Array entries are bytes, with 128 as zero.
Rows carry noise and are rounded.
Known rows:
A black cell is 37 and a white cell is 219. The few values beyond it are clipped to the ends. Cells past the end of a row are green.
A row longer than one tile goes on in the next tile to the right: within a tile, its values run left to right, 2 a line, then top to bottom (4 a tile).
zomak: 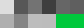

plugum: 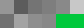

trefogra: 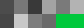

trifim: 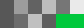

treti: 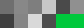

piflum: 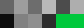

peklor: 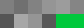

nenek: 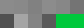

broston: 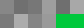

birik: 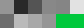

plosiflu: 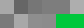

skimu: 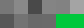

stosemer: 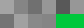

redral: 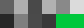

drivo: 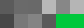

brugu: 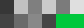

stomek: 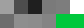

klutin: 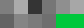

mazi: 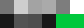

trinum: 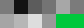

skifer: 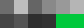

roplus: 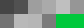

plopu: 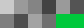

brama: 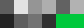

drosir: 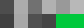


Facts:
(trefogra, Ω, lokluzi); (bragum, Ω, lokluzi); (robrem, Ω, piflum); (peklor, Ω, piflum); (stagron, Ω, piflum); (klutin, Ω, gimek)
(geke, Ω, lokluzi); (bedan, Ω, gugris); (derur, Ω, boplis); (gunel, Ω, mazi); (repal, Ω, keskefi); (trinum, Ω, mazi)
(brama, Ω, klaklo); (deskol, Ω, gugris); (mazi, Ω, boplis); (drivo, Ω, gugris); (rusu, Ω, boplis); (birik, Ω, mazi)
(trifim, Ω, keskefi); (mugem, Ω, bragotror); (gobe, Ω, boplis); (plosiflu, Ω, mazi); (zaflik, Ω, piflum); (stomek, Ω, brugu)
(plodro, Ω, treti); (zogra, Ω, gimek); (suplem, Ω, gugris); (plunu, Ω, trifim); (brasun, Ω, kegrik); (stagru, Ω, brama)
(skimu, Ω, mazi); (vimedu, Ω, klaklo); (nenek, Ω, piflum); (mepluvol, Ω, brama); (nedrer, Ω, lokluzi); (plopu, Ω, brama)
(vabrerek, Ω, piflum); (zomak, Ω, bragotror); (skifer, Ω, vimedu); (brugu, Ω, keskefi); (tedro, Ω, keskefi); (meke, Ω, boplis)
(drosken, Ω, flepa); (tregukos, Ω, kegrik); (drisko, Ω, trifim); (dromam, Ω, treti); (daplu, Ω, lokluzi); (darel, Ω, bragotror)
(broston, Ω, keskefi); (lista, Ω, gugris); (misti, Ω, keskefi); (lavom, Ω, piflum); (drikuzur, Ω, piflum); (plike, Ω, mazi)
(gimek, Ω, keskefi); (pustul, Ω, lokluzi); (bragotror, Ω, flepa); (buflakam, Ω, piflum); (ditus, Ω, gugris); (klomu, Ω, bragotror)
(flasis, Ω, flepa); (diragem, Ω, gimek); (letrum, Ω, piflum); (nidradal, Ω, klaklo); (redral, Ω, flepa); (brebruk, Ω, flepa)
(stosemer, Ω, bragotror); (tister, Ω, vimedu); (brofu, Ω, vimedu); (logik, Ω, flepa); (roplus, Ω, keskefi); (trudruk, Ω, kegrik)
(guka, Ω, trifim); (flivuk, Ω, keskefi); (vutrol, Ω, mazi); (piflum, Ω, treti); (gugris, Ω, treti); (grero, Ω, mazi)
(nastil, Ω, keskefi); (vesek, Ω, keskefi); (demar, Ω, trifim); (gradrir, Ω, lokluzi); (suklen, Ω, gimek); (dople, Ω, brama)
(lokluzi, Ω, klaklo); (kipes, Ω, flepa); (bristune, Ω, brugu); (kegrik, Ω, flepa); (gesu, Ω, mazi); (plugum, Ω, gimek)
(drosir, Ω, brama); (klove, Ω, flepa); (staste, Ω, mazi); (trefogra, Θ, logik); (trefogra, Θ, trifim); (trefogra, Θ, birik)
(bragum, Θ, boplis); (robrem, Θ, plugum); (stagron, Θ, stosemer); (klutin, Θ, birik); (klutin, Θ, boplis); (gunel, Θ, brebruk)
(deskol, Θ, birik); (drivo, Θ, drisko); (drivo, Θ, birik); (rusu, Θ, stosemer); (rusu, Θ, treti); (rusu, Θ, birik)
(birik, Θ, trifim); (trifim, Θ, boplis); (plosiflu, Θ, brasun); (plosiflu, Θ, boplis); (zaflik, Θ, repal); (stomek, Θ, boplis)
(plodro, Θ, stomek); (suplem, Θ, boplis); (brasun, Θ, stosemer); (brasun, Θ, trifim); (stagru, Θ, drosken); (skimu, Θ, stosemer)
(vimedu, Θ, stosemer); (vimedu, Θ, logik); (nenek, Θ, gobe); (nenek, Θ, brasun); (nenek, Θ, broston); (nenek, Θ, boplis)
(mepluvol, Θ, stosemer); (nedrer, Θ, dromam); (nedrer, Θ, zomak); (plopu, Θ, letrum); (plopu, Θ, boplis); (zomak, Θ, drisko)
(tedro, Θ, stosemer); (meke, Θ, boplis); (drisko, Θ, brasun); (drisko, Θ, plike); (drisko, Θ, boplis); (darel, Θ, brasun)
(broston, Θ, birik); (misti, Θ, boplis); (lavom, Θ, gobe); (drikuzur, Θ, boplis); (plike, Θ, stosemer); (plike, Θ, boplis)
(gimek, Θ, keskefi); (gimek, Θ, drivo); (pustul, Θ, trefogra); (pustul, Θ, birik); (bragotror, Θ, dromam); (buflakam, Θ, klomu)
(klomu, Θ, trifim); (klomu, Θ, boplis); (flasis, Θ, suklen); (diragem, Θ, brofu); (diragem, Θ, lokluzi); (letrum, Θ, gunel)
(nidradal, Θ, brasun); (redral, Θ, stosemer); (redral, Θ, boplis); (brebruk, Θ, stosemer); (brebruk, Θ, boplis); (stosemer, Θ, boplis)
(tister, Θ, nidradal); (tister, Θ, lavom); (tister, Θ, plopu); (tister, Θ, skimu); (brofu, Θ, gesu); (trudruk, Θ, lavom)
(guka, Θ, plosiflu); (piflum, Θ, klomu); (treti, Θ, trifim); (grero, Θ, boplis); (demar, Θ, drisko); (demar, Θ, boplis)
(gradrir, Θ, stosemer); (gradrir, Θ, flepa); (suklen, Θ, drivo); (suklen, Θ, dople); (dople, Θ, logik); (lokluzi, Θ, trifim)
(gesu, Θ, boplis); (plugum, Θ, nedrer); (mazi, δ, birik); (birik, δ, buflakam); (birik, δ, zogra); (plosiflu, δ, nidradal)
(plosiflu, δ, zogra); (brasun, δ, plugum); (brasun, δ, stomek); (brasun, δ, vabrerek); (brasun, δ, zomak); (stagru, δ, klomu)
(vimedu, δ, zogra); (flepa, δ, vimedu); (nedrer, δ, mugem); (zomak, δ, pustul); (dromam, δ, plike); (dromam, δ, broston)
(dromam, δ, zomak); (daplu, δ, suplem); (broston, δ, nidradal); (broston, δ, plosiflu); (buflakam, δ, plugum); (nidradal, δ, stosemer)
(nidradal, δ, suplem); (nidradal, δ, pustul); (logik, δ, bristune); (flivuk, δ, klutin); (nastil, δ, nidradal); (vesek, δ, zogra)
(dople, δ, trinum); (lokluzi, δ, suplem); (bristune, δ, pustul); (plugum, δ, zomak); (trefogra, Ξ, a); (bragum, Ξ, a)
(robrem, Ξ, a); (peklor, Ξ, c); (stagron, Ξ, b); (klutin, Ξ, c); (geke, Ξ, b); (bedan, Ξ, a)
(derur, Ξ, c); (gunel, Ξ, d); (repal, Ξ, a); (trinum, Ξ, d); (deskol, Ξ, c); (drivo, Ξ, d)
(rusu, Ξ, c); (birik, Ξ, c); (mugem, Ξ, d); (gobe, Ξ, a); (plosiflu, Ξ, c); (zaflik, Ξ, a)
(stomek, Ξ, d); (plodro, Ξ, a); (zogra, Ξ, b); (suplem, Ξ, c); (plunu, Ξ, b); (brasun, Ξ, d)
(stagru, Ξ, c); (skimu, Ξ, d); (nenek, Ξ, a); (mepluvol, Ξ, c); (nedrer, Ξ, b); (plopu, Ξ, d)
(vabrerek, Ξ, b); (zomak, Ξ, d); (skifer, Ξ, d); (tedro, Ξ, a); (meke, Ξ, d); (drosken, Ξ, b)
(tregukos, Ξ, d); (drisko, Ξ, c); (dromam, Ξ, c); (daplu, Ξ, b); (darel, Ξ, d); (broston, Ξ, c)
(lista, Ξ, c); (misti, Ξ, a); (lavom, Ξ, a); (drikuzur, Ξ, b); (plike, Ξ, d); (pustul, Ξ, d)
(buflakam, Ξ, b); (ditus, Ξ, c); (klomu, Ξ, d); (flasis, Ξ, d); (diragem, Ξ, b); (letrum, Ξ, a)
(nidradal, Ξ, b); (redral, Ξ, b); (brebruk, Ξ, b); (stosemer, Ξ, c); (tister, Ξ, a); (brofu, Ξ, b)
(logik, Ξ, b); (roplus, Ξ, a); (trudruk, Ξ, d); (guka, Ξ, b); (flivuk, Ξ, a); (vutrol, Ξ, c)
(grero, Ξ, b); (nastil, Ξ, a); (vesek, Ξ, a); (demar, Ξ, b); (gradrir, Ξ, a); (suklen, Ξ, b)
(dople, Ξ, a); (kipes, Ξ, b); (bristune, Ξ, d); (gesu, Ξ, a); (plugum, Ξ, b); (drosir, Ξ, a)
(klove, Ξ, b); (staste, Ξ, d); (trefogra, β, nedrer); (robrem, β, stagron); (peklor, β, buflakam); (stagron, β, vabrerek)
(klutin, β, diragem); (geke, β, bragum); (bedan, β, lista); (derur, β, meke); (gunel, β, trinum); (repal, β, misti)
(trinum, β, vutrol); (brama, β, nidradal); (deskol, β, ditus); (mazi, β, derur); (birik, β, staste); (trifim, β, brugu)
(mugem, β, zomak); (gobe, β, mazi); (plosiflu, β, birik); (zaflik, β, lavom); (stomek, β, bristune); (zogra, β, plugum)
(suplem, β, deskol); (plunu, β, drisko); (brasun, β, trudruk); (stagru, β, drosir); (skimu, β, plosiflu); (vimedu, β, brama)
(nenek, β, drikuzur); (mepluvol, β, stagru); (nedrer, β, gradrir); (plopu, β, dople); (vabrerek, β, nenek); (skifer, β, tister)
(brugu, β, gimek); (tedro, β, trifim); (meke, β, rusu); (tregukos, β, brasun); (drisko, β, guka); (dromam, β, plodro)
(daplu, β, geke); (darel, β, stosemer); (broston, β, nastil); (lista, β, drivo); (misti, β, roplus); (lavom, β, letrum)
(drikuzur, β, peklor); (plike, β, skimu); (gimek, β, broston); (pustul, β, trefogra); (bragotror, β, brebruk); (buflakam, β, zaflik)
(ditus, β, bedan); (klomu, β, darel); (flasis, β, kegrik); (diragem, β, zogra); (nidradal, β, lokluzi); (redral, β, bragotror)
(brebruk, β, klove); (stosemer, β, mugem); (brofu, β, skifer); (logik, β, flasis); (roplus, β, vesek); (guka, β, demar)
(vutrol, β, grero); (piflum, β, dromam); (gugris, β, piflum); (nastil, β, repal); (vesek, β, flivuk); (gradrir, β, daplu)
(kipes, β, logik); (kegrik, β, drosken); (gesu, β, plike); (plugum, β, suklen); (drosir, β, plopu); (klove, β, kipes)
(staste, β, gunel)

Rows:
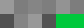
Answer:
drikuzur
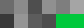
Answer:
deskol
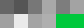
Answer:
nastil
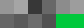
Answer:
klomu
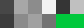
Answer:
lokluzi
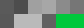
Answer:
zaflik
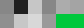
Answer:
vesek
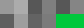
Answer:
suplem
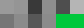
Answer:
pustul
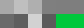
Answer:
boplis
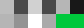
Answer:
grero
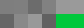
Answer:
demar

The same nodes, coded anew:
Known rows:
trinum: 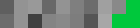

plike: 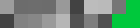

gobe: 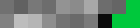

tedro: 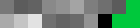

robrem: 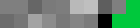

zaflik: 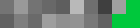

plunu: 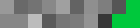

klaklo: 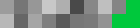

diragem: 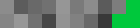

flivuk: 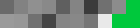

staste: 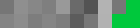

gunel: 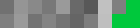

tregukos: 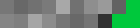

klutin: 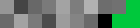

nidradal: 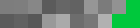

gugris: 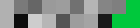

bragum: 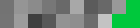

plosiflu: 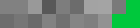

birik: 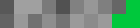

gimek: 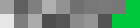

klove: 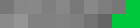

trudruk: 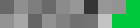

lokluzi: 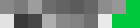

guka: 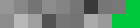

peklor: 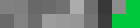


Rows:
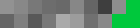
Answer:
lista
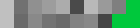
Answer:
bragotror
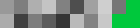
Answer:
flepa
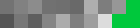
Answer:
plugum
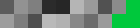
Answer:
dromam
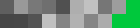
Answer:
buflakam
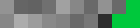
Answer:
darel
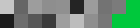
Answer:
zogra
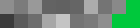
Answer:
stosemer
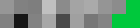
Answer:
treti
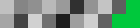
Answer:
vimedu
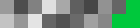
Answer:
keskefi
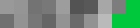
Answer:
plopu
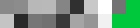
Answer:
mazi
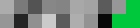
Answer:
piflum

